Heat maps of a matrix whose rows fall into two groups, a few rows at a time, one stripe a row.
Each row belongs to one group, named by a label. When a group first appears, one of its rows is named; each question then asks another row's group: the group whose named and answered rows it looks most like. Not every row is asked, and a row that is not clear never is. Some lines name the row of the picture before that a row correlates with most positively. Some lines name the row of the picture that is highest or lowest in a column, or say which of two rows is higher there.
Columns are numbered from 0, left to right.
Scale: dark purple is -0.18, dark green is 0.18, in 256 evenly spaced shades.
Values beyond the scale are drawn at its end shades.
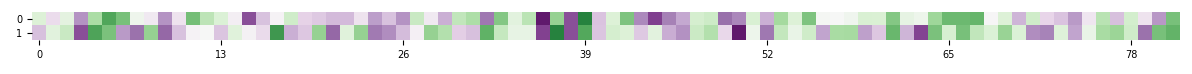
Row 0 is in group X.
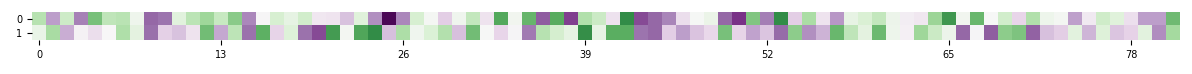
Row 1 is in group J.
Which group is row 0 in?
X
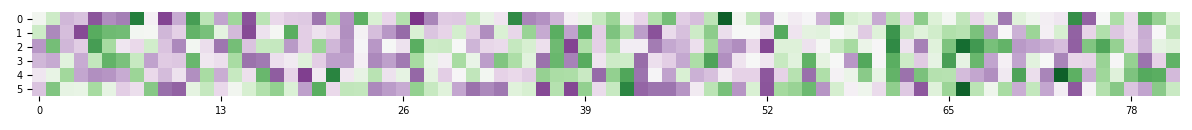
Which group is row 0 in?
J
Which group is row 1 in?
X
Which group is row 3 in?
X
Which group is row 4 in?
J
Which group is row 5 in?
X
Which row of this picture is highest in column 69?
2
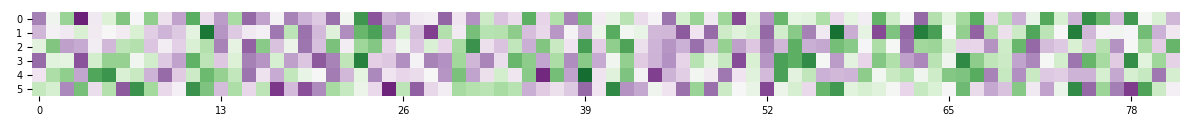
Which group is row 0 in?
X
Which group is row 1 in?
J
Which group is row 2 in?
J
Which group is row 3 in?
X
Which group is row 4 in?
X
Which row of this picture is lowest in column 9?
4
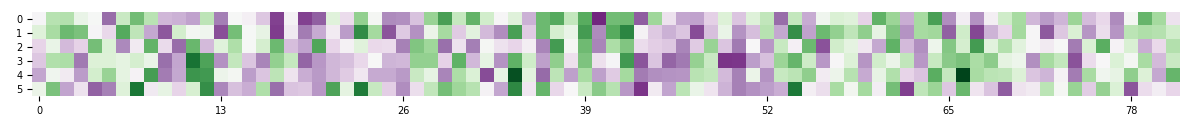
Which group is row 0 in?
J
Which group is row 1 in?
J
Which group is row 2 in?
X
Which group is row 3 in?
X
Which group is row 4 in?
X
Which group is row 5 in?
J
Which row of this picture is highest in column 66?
4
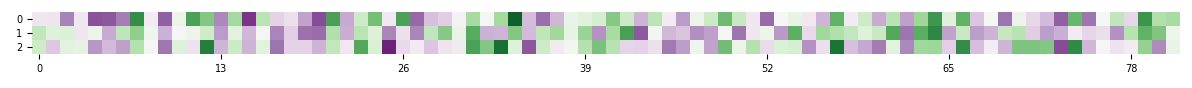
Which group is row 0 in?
J
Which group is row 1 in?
J
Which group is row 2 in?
J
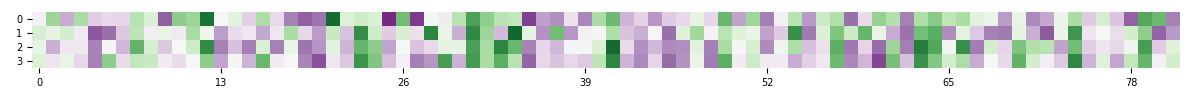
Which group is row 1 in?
J
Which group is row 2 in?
J
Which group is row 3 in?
J
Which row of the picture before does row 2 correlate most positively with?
2
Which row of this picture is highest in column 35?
1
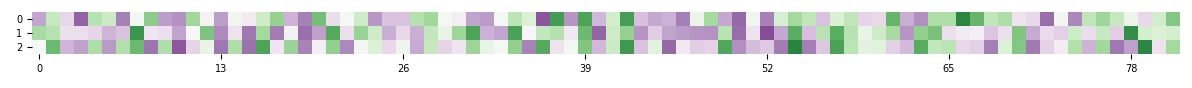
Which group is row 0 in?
X
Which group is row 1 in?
J
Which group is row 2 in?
J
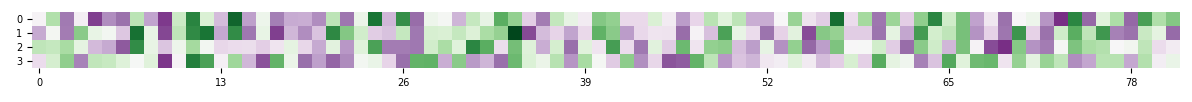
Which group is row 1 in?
J
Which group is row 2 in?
J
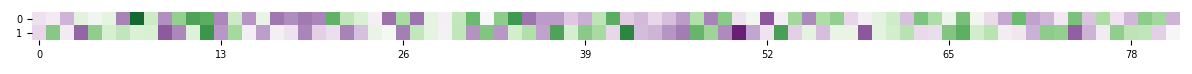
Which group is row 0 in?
J
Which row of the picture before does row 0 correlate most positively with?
1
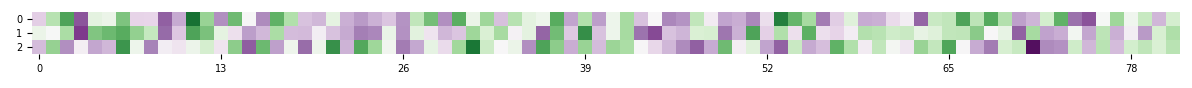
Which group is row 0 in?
X
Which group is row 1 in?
X
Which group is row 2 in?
J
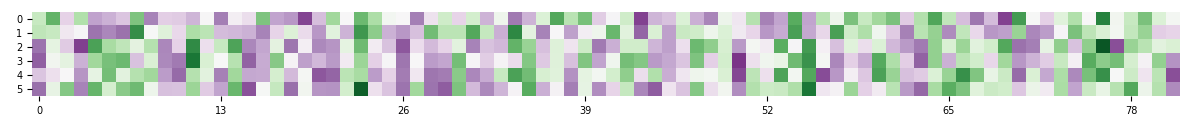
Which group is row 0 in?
J
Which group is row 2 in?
X
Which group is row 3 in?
X
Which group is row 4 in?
X
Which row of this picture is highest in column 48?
2
